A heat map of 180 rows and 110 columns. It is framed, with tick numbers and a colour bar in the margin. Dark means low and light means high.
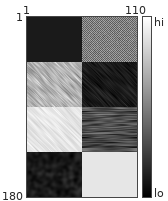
The table splits into 4 rows of 2 panels. Panel 1,1: very low, flat. Panel 1,2: middling, checkered, strong in contrast. Panel 2,1: high, slanting down to the right. Panel 2,2: very low, slanting down to the right, faint in contrast. Panel 3,1: very high, slanting down to the right, faint in contrast. Panel 3,2: low, streaked across. Panel 4,1: very low, blotchy, faint in contrast. Panel 4,2: very high, flat.
